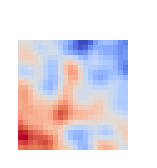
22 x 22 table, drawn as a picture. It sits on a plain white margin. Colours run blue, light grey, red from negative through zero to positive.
The texture is blotchy. No single row or column stands out from its neighbours. There are no lone odd cells. There is an overall slope up to the bottom left. Neither half mirrors the other. The bottom left is the ninth with the highest average.
